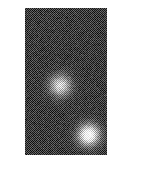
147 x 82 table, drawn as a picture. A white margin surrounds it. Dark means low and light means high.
No single row or column stands out from its neighbours. There are two bumps. The ninth with the highest average is the bottom right. Overall the values sit about 30% of the way up the scale.
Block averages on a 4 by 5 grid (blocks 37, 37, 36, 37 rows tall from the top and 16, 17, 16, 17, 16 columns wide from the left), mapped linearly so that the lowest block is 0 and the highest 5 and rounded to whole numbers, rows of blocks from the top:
0 0 0 0 0 | 0 1 1 0 0 | 0 2 3 0 0 | 0 0 0 5 3
